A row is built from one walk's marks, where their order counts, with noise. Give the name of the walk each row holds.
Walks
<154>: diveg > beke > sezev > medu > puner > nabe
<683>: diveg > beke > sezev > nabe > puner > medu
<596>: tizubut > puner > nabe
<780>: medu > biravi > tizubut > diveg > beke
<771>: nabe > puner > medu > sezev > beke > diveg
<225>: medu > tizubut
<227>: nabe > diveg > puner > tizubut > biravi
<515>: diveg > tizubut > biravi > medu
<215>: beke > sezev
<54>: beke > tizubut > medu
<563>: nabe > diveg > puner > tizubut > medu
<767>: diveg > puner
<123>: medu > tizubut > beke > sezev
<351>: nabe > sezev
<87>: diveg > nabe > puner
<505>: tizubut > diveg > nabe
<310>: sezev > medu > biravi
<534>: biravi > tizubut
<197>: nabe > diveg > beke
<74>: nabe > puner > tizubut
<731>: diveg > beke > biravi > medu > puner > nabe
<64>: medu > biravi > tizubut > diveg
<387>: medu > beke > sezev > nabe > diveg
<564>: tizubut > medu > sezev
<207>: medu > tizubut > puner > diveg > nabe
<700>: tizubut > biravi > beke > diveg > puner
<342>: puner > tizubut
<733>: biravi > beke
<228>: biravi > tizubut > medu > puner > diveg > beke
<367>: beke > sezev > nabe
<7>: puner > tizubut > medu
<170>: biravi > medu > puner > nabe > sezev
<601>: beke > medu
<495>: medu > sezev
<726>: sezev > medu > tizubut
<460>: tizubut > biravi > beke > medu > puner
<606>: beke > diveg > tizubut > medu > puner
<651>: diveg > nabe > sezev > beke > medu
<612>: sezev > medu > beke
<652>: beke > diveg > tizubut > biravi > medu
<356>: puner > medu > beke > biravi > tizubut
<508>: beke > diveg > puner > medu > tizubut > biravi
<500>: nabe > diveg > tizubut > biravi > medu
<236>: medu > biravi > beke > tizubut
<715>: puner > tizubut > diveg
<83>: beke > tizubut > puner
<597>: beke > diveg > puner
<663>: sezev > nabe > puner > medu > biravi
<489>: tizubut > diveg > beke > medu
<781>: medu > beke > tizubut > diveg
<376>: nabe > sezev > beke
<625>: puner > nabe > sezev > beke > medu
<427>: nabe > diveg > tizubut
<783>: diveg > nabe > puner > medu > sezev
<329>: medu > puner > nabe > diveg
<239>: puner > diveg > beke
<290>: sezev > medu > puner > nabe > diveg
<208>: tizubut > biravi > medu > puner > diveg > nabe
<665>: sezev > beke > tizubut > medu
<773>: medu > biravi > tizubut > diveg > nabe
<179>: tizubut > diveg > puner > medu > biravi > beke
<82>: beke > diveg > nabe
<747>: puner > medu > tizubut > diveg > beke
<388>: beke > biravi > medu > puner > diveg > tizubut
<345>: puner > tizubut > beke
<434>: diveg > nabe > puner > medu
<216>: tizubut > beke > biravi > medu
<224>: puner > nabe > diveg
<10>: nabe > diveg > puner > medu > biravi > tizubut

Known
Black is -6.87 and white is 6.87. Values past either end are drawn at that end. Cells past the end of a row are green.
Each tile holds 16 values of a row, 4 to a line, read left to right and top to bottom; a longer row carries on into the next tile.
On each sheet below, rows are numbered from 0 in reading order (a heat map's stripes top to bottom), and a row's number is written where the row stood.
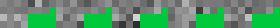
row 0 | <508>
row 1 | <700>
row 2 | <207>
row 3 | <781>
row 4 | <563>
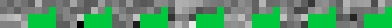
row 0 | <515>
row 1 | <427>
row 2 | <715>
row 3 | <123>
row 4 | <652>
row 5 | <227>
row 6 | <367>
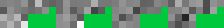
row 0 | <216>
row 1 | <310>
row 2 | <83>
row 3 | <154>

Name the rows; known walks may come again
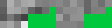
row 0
<612>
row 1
<228>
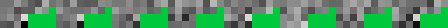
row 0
<505>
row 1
<715>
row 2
<597>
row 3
<351>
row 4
<207>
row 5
<54>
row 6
<387>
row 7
<87>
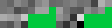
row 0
<773>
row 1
<224>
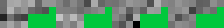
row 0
<215>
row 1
<508>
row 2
<82>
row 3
<83>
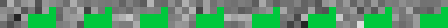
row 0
<154>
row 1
<781>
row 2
<515>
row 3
<780>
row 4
<500>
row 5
<767>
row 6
<460>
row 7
<606>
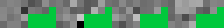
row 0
<342>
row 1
<427>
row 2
<563>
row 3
<651>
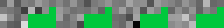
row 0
<663>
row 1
<700>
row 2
<197>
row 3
<652>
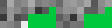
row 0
<495>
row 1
<771>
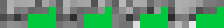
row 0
<376>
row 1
<367>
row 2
<625>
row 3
<123>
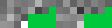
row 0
<310>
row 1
<7>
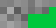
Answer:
<733>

